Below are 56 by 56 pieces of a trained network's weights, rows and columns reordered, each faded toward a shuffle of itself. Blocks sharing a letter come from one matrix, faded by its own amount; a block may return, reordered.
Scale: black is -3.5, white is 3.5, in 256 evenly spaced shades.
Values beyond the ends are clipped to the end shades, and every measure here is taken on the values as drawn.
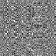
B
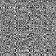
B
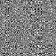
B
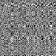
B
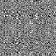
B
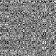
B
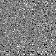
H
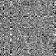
B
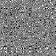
H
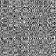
B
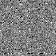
H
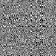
B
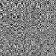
B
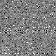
H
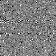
H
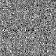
H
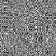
B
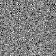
H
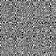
B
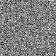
H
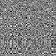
B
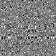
H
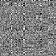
B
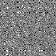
H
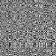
B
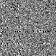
H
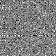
H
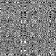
B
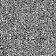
H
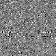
H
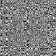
B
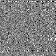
H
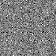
H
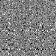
H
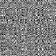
B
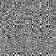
B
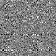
H
